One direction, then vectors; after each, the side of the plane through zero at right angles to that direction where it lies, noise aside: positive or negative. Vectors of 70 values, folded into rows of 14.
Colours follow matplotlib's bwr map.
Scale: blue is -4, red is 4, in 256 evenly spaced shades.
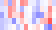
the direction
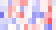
positive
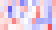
negative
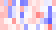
negative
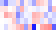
negative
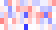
negative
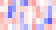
negative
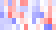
positive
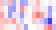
negative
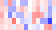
negative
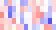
negative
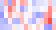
positive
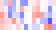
negative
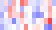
positive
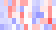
positive
